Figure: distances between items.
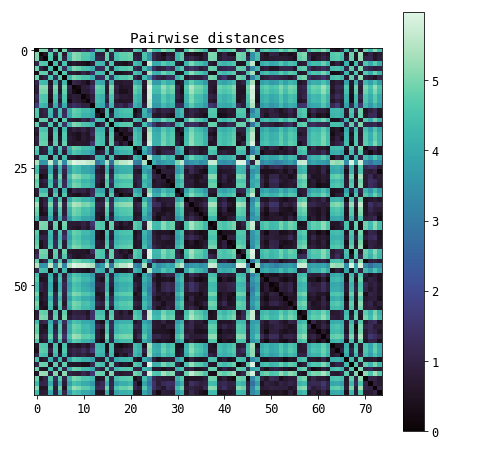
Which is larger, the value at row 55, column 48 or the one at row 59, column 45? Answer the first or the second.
the second
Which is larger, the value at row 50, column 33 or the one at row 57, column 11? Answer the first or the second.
the first
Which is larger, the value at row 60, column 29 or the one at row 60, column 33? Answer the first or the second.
the second
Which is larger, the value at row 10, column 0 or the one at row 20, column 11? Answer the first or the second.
the first
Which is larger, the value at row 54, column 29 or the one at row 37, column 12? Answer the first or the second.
the second
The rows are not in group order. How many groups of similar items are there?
3
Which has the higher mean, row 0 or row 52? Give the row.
0
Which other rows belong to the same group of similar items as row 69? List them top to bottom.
0, 3, 5, 7, 8, 9, 10, 11, 12, 15, 17, 18, 19, 20, 23, 30, 31, 37, 38, 43, 44, 47, 56, 57, 63, 64, 65, 67
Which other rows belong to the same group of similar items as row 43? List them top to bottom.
0, 3, 5, 7, 8, 9, 10, 11, 12, 15, 17, 18, 19, 20, 23, 30, 31, 37, 38, 44, 47, 56, 57, 63, 64, 65, 67, 69
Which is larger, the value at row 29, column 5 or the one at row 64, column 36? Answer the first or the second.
the first
